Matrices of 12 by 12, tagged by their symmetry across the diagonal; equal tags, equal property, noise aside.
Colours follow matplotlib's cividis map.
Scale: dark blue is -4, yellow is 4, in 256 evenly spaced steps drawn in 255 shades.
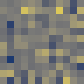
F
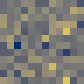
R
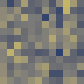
R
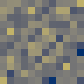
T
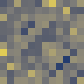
T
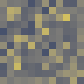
T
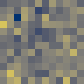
R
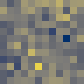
F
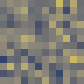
F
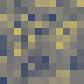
F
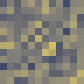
T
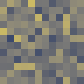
T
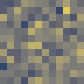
R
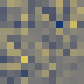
F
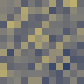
T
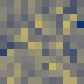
R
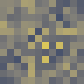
T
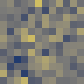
R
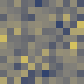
F
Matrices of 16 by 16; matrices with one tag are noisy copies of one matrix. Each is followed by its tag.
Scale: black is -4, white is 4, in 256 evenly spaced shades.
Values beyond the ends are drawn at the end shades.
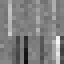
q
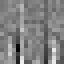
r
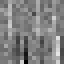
q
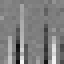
r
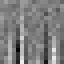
r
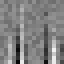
r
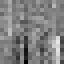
q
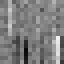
q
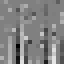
r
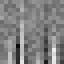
r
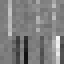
q
